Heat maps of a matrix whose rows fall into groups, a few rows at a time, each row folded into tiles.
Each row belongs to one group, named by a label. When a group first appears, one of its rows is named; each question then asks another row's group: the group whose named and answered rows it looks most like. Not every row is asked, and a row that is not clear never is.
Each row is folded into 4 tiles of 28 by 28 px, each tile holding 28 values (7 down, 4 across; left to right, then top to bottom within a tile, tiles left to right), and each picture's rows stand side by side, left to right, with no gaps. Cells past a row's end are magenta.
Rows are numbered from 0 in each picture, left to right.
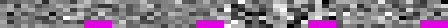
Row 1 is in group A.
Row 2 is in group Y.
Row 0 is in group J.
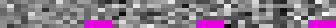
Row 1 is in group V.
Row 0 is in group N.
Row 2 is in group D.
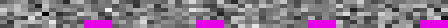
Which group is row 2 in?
V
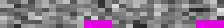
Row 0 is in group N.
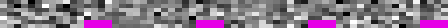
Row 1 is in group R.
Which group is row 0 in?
N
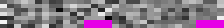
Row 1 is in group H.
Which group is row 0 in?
D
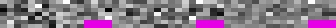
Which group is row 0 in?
A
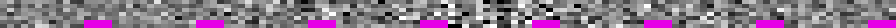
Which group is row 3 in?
J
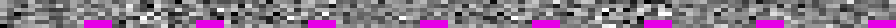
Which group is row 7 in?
N
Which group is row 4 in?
J
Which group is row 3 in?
J
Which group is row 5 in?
R
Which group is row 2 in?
J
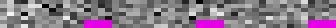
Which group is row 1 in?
R
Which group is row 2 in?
V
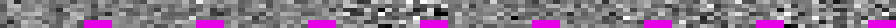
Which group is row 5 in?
J
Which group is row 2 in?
A
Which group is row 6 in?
A
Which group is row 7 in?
D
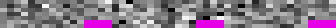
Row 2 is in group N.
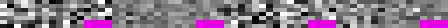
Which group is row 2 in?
A
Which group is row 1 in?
A
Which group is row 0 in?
D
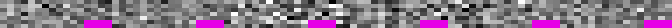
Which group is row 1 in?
D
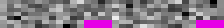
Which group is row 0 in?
Y
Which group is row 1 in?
N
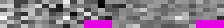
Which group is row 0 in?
N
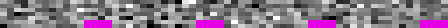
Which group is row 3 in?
V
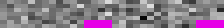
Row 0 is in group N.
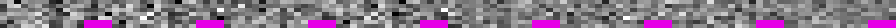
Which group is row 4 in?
D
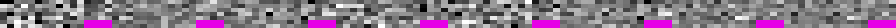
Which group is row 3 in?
H
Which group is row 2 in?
R
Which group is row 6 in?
J
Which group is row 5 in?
R
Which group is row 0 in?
V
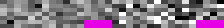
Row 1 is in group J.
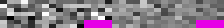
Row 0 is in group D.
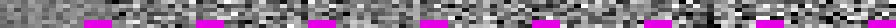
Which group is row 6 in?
Y
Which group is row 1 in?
V
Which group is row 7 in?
J
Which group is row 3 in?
V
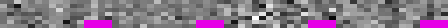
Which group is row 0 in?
Y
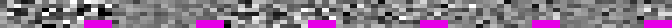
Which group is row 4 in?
H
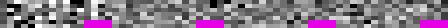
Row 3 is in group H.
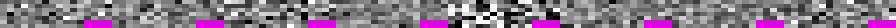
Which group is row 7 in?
A
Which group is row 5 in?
D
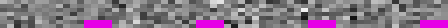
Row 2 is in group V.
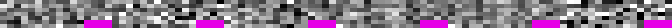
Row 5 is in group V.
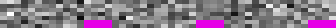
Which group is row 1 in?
H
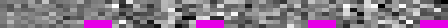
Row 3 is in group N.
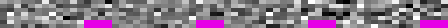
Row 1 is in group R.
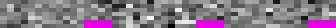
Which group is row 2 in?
R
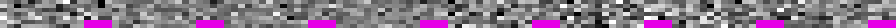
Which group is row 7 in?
Y
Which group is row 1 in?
N
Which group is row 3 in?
R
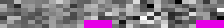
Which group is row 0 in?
Y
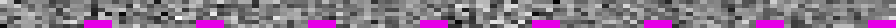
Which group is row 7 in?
H
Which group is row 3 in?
D
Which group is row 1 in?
J
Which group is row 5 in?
N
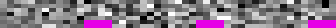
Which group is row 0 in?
R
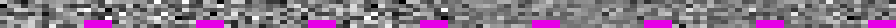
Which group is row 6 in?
V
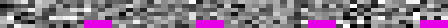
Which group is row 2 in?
Y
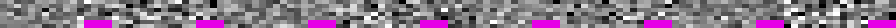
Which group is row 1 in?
N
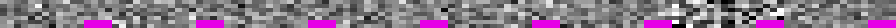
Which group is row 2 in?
N
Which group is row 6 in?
D
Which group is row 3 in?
A
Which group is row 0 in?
A
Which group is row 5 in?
D
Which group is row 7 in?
H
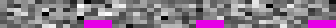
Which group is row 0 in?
R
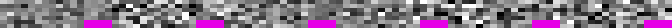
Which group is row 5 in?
A
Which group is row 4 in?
H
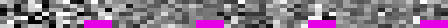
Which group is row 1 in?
H
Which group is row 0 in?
A
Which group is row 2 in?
Y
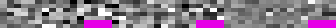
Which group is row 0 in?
R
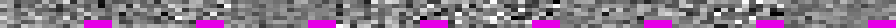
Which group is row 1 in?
J
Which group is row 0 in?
N
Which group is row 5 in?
R
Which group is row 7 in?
N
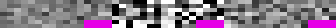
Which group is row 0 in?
R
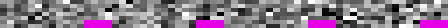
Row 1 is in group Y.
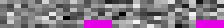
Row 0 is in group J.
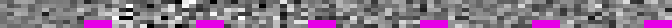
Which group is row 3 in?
H
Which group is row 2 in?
H
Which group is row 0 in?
R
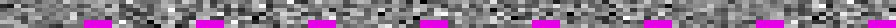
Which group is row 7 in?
A
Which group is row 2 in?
A
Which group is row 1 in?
Y
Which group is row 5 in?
J
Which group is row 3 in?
R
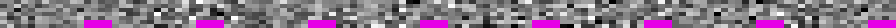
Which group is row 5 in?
D
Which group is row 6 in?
R
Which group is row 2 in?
Y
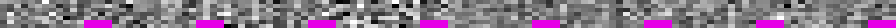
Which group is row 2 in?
D
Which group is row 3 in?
V
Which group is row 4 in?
N
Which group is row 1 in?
Y
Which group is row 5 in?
D
